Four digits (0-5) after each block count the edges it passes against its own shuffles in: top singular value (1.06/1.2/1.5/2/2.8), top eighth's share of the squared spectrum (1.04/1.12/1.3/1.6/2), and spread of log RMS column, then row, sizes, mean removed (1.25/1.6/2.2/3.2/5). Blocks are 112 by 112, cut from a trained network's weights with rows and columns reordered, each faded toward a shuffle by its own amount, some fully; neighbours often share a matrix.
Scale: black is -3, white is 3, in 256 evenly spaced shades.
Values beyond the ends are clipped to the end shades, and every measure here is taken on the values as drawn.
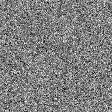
2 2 0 0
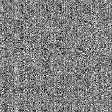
3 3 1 2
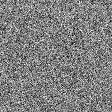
0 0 0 0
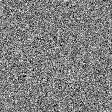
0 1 0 0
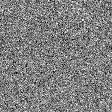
1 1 0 0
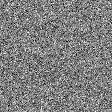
0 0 0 0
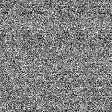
3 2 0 1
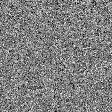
0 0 0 0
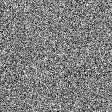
2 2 0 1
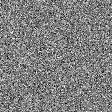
0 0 0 0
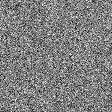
1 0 0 0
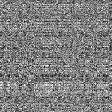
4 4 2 3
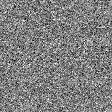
2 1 0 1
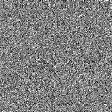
3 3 1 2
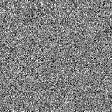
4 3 1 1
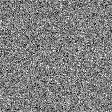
2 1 0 0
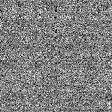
3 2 0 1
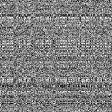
5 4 2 3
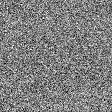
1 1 0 0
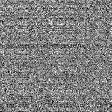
4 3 1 2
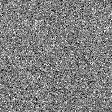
2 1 0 0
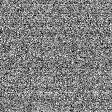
3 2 0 0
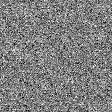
2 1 0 0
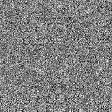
4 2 0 2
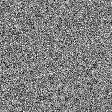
1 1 0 0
